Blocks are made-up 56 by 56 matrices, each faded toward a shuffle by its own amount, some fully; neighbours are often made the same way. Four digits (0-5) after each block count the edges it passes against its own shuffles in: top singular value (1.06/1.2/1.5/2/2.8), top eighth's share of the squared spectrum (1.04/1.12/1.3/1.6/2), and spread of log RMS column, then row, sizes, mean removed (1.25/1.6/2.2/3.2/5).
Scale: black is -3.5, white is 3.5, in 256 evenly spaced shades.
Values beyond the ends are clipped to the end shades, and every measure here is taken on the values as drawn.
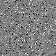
2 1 1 0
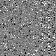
3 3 2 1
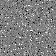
1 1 0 0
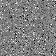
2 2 1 0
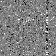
3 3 1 0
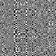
4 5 3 2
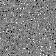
1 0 0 0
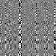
4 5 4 2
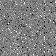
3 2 0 0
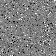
0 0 0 0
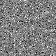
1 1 0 0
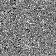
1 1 0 0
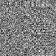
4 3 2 1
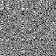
4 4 2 2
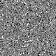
3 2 1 0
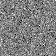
1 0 0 0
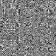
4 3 2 1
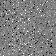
2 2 1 0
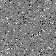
0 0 0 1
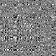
4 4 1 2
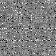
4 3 1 2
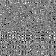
4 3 1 2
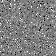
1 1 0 0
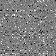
3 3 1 2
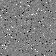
0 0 0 0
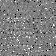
3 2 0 1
